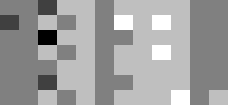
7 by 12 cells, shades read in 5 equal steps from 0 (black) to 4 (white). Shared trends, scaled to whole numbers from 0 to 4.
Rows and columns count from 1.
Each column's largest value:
2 2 3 3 3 2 4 3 4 4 2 3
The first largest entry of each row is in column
4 7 4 9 4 4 10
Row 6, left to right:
2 2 1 3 3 2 2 3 3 3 2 2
